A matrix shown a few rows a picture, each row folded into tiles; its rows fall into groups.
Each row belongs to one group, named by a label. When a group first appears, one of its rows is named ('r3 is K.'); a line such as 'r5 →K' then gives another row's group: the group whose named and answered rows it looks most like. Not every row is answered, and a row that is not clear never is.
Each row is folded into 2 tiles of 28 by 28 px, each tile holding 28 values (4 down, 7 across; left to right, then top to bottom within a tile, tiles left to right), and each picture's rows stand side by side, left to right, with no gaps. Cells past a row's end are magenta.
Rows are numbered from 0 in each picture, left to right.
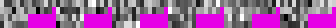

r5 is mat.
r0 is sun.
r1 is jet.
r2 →jet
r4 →sun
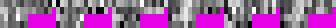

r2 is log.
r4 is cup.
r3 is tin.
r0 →sun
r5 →tin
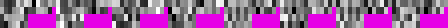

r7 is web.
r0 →tin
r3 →mat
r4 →jet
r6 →jet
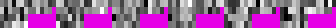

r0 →jet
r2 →tin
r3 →tin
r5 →cup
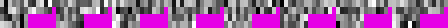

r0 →cup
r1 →cup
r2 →log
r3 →jet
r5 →web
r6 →jet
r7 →log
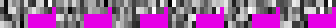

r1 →log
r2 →cup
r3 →web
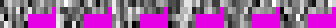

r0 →cup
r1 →log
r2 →sun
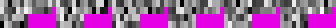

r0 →sun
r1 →sun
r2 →sun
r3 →web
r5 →cup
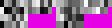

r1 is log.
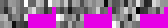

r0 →cup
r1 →log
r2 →web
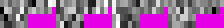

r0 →mat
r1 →web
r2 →log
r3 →sun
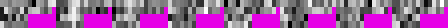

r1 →tin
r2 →tin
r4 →web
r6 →tin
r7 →web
